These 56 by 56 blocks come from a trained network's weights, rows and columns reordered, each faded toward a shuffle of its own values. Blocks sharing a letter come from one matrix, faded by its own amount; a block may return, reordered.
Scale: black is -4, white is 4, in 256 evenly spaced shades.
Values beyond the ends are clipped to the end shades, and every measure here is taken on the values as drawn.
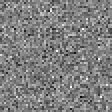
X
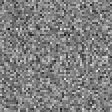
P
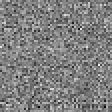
P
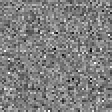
X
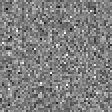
X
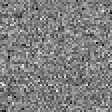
X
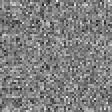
P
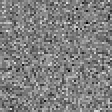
X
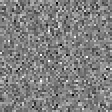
X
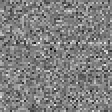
P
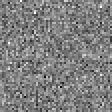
X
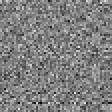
P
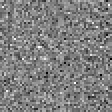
X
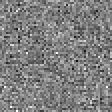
X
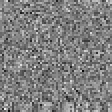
P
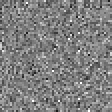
X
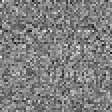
P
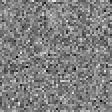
X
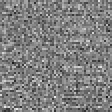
P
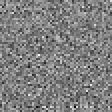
P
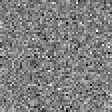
X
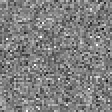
X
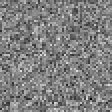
P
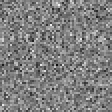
P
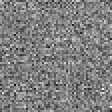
P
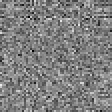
P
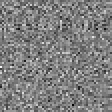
P
